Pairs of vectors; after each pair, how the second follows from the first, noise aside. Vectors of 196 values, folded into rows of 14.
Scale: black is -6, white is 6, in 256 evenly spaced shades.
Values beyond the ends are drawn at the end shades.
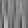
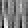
scaled up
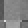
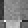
scaled up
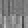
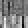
scaled up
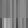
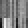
scaled up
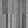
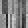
scaled up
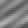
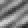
scaled up
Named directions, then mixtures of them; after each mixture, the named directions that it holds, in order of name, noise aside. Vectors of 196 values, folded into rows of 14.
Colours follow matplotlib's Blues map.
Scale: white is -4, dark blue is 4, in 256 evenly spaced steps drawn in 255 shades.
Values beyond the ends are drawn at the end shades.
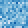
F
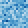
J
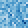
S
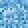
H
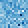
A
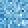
A, S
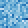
H, S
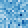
A, S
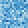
A, J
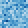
J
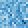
S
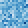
J, S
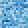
J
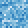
H, J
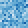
J, S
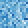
S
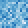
F, S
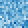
F, S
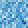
F, S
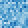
F, J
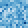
H, S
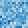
F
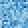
F, J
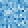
A, H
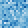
F, J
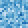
A, H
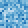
H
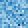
A, J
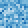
H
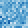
F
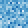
A, F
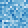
J
